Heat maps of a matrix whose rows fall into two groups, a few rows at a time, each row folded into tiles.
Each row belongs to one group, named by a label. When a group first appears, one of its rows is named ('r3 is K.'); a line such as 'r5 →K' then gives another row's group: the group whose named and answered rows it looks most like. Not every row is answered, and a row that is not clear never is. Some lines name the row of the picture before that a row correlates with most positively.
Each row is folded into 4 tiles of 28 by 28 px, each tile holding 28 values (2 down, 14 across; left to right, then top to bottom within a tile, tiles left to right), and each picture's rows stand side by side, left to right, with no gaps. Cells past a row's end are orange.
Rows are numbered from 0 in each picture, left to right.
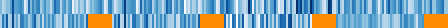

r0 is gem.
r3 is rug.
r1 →gem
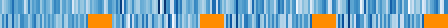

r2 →gem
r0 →gem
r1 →rug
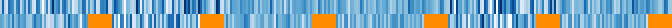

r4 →rug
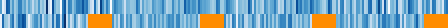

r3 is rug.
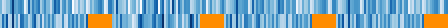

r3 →gem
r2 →gem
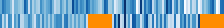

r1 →gem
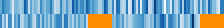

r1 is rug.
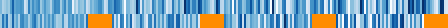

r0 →gem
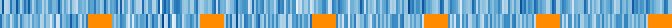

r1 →rug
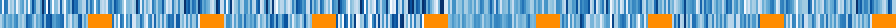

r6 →gem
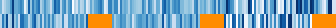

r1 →rug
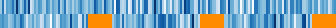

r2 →rug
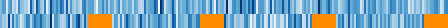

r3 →gem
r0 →rug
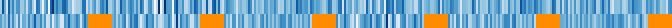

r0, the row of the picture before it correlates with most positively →0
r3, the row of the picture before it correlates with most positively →0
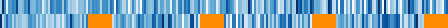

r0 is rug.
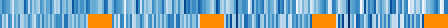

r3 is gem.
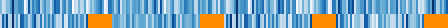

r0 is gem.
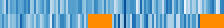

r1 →gem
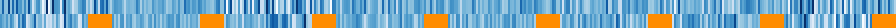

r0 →rug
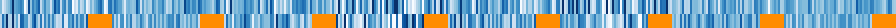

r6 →rug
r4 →gem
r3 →rug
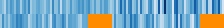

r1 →rug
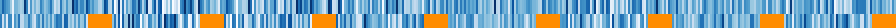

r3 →rug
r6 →rug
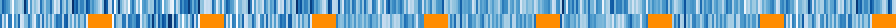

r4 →gem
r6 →gem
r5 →rug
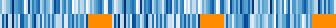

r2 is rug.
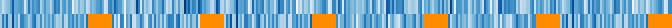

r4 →rug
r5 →gem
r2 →gem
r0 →gem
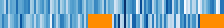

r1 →gem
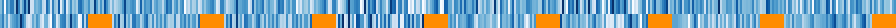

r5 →rug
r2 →gem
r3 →gem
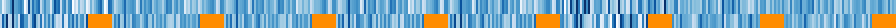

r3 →gem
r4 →gem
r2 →gem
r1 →gem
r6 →rug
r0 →gem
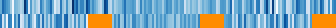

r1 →gem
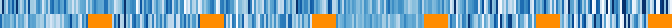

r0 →rug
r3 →rug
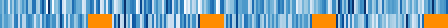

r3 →rug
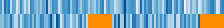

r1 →gem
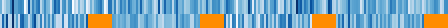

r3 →gem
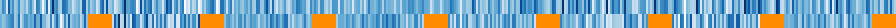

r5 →rug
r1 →gem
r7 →rug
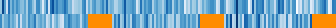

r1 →gem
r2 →gem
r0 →rug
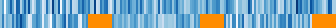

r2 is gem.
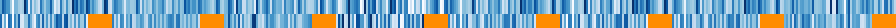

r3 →gem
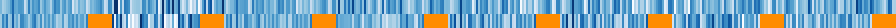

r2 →gem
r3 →rug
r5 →gem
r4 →gem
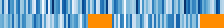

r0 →rug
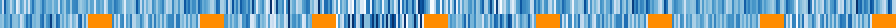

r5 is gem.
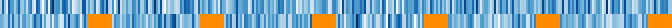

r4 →rug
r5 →rug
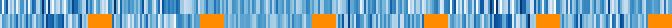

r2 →rug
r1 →rug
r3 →gem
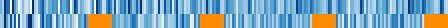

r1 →rug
